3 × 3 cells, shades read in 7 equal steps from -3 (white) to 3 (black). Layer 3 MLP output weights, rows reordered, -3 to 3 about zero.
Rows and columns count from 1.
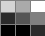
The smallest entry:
-3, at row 1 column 3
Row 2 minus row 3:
-1 -2 -2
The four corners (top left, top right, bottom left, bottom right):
-2 -3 3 2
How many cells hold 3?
2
